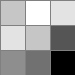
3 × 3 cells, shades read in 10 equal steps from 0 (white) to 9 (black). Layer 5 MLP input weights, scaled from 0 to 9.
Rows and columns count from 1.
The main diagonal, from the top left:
2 2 9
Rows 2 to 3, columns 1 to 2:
1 2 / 4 5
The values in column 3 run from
1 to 9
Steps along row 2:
up up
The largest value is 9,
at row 3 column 3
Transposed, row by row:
2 1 4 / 0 2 5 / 1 6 9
